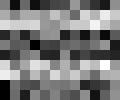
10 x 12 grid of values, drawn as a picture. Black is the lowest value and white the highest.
Stripes: horizontal, repeating 2 times. Calmest part: bottom middle. Slope: none. Average level on the scale: 50%.
